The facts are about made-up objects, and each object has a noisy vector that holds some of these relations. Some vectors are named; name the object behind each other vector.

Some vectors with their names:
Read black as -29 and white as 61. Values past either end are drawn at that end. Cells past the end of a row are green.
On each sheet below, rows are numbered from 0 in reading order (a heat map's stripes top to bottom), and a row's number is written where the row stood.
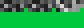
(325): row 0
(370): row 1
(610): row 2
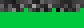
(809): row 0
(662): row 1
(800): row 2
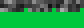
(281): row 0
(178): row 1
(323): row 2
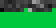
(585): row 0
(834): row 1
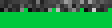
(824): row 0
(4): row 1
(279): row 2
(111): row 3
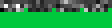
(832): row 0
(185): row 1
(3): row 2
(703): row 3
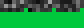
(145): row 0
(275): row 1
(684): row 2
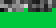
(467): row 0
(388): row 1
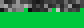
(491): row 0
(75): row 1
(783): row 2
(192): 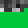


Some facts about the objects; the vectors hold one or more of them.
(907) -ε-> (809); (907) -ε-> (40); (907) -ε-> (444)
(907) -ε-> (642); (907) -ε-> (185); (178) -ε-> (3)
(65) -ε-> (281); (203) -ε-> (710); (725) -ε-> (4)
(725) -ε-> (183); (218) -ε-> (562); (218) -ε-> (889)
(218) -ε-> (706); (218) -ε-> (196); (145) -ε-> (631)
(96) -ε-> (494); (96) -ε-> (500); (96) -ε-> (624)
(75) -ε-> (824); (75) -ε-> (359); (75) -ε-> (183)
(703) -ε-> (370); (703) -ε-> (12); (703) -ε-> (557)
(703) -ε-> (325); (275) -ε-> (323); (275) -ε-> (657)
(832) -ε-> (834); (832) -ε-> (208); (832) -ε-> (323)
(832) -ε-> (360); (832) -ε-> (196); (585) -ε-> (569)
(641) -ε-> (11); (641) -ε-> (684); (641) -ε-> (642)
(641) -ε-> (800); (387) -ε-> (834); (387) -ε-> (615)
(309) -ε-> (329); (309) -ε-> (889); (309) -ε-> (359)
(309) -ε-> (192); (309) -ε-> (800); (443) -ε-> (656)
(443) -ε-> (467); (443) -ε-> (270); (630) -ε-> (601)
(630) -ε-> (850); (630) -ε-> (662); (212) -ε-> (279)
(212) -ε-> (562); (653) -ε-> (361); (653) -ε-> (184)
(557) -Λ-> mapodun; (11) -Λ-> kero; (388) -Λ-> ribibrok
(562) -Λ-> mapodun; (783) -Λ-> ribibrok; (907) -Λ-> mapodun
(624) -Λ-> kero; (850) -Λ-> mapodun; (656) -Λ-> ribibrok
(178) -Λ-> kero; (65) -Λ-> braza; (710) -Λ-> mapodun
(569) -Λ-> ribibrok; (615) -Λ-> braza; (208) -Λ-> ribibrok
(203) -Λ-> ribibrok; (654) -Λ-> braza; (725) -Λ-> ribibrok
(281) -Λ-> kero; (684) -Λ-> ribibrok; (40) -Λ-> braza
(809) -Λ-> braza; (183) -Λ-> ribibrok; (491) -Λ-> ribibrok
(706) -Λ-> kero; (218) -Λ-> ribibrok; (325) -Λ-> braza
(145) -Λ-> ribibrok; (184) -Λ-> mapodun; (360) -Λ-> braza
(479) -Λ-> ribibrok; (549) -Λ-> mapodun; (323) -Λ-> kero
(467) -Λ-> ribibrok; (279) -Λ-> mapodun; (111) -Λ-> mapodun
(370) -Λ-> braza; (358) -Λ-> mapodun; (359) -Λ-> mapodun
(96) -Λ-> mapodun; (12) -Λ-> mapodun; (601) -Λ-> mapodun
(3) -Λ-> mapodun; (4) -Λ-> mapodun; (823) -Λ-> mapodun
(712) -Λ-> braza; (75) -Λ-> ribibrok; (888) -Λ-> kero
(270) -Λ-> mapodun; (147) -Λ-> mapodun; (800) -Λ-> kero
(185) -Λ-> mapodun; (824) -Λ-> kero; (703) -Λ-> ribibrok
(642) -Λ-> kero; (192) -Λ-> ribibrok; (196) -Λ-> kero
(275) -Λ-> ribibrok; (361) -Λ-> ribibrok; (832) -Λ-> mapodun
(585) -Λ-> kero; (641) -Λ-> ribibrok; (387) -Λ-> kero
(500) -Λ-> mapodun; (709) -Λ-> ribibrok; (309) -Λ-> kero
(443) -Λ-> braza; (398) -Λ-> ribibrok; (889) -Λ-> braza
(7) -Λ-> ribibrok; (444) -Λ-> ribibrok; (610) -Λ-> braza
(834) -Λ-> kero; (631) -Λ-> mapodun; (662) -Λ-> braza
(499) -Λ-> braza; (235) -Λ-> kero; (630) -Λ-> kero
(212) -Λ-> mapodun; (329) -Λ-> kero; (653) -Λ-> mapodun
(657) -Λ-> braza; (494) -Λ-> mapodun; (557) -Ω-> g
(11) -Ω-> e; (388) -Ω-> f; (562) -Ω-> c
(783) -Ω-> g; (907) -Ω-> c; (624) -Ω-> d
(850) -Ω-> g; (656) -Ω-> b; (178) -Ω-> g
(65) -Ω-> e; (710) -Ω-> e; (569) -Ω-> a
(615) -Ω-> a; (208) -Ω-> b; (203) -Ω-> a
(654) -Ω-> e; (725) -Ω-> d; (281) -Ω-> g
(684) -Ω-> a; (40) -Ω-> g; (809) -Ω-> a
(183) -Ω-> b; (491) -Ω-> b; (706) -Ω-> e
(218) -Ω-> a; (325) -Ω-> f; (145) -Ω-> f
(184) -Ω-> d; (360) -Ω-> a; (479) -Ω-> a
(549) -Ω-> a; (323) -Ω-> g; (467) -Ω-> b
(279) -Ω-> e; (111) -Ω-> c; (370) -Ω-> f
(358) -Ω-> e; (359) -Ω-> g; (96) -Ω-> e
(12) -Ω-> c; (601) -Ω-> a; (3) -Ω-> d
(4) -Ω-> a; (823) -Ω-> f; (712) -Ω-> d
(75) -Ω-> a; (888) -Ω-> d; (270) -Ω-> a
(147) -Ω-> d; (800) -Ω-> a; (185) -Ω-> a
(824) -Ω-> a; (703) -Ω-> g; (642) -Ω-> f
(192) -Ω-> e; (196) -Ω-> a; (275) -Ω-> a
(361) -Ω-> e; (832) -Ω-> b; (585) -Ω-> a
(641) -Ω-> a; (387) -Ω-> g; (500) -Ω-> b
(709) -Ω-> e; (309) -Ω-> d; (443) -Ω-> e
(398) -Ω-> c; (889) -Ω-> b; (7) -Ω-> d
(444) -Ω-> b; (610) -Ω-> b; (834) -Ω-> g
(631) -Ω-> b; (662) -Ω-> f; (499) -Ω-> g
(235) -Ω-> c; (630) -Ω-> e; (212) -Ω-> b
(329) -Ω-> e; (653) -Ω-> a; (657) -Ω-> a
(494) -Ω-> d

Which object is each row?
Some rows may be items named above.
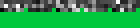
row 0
(832)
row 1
(145)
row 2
(212)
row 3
(499)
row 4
(907)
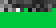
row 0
(443)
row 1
(800)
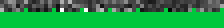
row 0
(279)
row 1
(823)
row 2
(624)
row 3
(361)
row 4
(329)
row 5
(203)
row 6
(824)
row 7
(7)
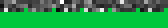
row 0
(888)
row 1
(7)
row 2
(907)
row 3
(65)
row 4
(359)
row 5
(111)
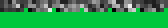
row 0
(725)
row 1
(183)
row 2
(208)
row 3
(279)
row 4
(212)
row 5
(657)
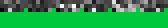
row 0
(12)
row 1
(4)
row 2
(832)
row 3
(235)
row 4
(889)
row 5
(630)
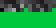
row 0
(657)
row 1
(615)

